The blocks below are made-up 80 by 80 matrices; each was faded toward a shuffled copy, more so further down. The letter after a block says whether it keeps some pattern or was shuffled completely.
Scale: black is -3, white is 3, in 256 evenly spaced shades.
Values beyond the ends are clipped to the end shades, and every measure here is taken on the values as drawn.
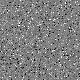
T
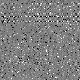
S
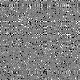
S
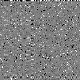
S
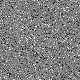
T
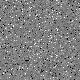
T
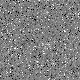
T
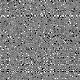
S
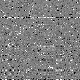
S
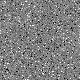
T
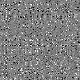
S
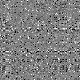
S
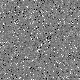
T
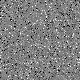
T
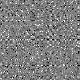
S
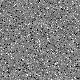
T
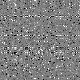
S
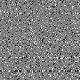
S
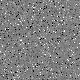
T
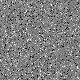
T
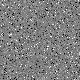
T
